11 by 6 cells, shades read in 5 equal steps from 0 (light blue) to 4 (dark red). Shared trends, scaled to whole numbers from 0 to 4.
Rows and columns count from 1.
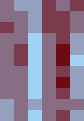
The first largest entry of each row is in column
4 4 1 5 5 5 5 5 5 2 5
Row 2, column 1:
2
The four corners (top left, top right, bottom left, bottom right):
2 3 1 1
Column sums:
21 23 4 25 34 15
